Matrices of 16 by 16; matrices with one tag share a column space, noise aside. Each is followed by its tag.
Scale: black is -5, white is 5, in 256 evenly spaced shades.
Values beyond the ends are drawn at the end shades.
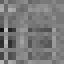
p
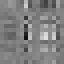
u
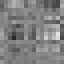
u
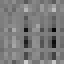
p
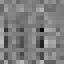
p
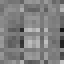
p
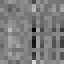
p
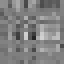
u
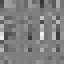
u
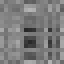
p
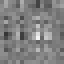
u
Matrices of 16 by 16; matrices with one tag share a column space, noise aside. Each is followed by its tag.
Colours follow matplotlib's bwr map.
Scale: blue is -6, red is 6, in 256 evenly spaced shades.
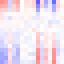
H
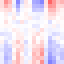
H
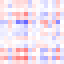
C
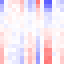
H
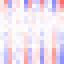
H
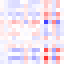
C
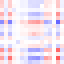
C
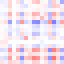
C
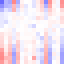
H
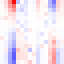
H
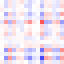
C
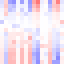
H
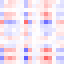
C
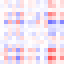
C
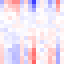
H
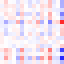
C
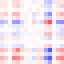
C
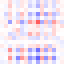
C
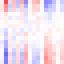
H
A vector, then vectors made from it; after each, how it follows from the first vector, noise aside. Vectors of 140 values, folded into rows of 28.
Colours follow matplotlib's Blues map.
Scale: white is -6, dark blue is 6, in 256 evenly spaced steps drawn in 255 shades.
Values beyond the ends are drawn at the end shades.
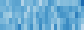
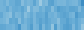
shrunk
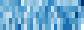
scaled up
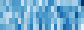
scaled up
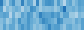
wrapped around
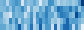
scaled up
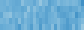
shrunk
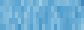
shrunk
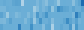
partly zeroed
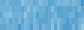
shrunk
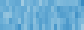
shrunk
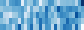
scaled up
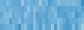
shrunk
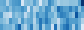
scaled up
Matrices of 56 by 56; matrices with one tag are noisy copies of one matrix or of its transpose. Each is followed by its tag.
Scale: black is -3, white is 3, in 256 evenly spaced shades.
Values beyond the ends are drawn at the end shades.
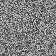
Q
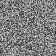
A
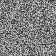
A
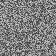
Q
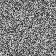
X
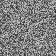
X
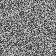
A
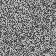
Q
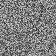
Q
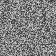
A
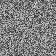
X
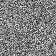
Q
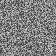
A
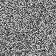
Q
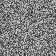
X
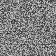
A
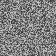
A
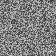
A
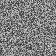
A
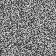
A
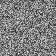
X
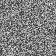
A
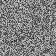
Q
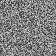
A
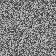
X
